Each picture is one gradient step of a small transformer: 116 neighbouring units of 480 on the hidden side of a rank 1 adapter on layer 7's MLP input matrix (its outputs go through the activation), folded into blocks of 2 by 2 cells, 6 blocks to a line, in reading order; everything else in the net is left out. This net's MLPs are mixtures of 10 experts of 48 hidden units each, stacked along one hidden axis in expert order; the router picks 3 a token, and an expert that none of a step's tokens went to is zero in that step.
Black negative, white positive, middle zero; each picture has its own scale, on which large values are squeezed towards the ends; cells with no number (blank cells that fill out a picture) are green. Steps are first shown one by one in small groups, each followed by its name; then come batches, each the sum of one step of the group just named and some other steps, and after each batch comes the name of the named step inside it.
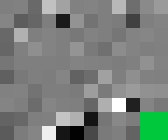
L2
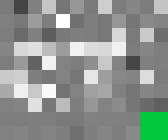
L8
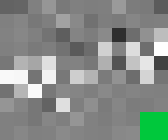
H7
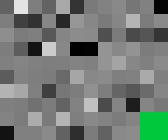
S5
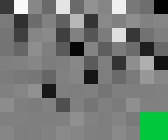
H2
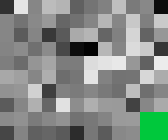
S5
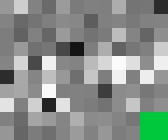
H2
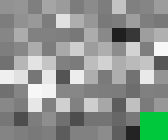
H7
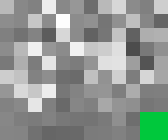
L8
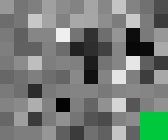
L2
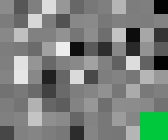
S5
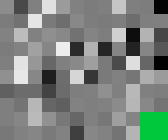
H2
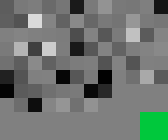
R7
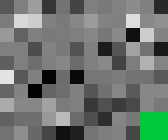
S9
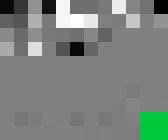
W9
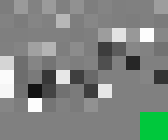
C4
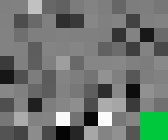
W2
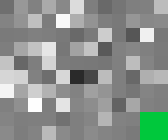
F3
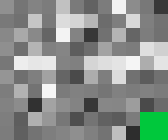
W9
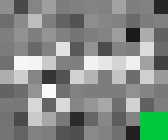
W2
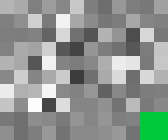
F3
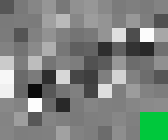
C4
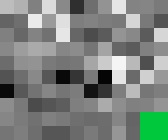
R7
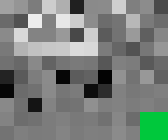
R7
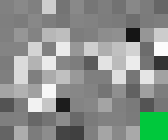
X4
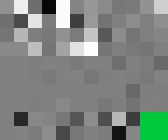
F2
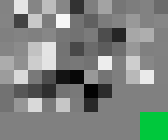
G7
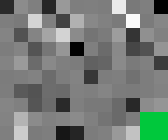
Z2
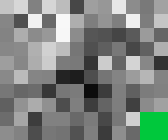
G7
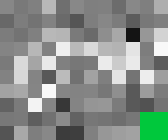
X4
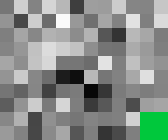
G7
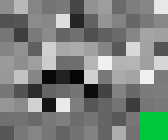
G7
